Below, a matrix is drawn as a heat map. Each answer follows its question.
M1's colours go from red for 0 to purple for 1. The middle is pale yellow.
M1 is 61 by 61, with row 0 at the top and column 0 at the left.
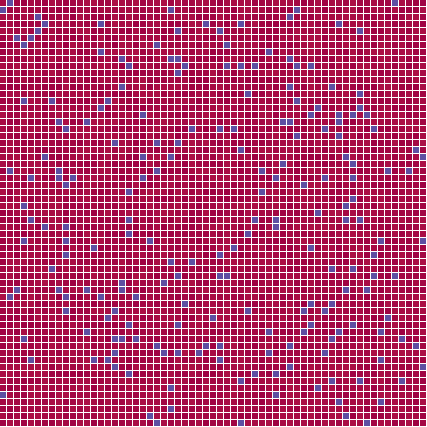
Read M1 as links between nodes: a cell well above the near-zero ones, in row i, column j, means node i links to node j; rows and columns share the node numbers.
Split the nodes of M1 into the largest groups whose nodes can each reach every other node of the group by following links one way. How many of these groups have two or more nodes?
1
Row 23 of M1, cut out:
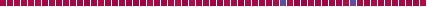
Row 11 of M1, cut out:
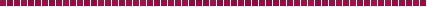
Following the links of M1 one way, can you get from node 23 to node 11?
no
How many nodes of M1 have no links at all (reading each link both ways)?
1
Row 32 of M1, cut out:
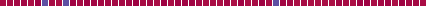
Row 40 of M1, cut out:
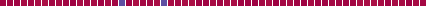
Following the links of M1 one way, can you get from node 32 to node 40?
yes
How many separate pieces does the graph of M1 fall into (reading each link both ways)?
2
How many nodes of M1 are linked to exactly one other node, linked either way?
4
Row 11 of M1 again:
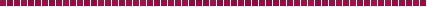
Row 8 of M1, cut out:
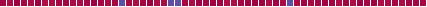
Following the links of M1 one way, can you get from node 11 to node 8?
no
